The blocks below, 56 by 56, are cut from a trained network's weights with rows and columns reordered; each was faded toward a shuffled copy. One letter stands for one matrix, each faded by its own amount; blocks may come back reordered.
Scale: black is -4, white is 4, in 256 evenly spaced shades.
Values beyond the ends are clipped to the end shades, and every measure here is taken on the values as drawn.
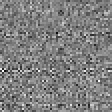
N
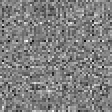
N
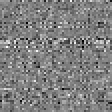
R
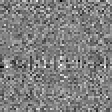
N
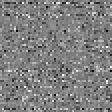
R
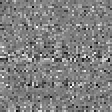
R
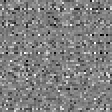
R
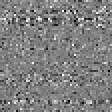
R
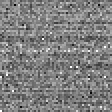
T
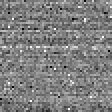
T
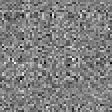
N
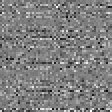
R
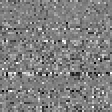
R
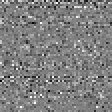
R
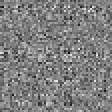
N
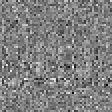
N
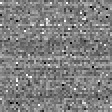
T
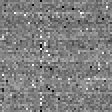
T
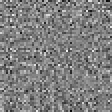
N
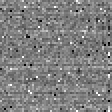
T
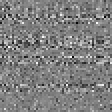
R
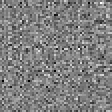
N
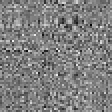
N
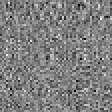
N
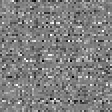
R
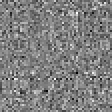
N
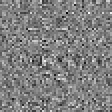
N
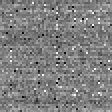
T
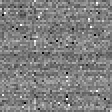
T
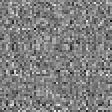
N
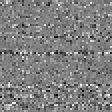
R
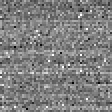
T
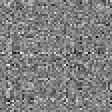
N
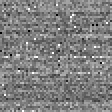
T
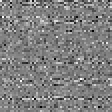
R
